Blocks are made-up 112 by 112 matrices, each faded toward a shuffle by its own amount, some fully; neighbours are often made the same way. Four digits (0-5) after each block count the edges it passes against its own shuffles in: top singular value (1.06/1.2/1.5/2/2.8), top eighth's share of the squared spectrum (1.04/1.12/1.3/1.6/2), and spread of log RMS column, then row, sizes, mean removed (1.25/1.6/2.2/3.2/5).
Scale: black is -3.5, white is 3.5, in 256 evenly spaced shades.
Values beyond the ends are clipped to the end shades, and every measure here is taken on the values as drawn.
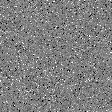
1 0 0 0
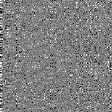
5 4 3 2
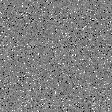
3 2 0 1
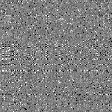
4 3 2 3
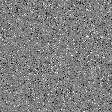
2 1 0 0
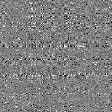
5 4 2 3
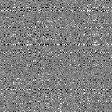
5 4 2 3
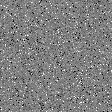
0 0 0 0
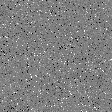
1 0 0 0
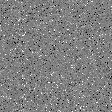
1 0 0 0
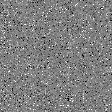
1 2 2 2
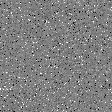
0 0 0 0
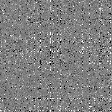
2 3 3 3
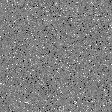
0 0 0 0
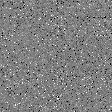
1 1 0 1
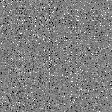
4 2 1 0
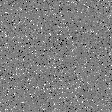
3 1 0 0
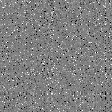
4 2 1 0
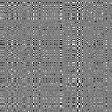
5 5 4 4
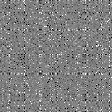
5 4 3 2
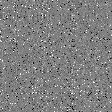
3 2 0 1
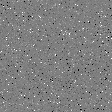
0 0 0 0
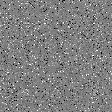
3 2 1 0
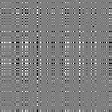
5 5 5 4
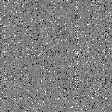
4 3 2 1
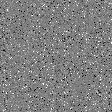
3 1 1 0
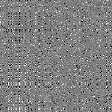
5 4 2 2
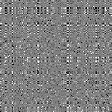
5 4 3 3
